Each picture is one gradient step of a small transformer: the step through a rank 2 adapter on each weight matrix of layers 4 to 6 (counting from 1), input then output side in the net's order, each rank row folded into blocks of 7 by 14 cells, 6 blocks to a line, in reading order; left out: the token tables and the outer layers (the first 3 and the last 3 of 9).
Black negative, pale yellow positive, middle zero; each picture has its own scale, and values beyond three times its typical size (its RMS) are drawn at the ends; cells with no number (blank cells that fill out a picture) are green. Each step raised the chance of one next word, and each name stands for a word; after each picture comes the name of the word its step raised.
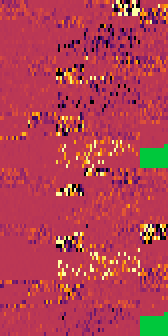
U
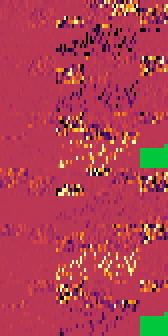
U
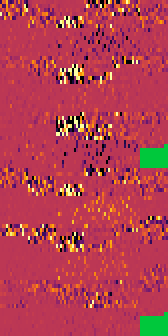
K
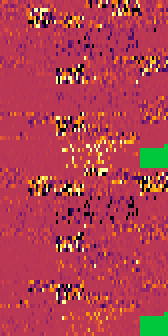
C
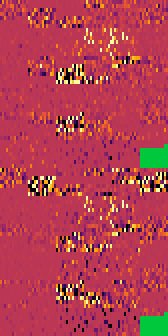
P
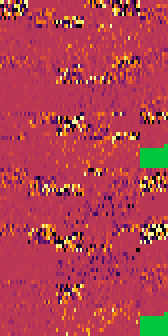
C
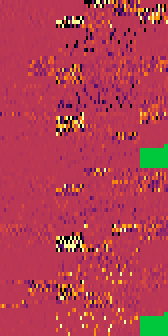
C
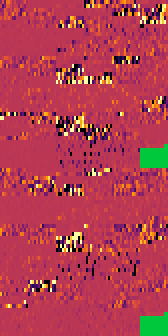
K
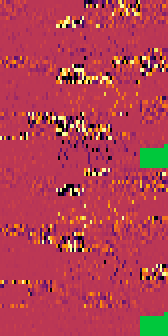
K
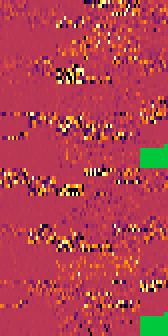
P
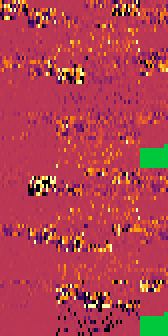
P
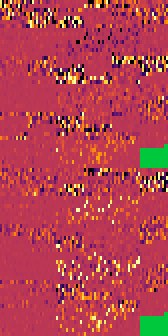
C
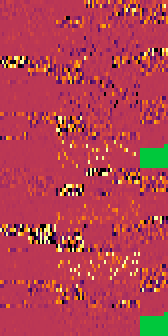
U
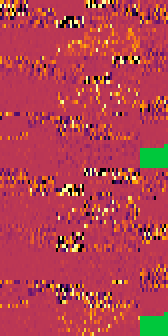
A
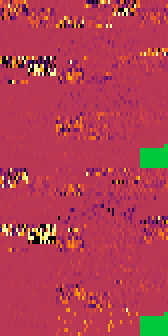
C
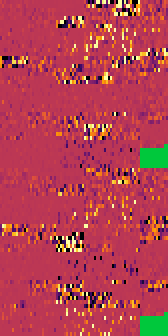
A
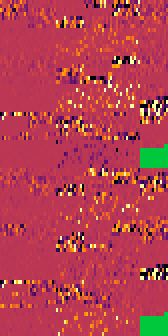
A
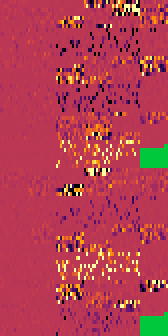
U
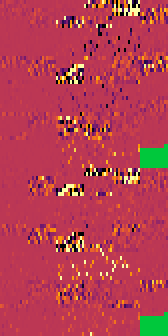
U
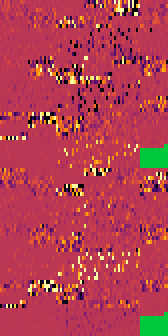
U
